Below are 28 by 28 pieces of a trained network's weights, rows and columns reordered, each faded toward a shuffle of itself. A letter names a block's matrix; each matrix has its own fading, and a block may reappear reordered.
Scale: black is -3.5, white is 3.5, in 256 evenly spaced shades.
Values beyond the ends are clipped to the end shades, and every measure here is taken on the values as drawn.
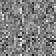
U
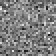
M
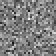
M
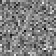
M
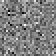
U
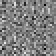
U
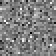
U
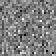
U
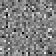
U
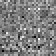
U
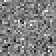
U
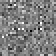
U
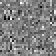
U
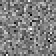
M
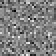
U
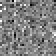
U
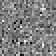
U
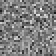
M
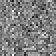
M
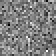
M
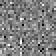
U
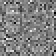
U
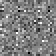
U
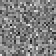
M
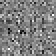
U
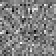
U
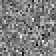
M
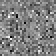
U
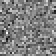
M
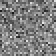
M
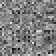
U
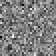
M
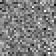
M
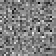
U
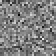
M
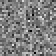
M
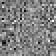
U
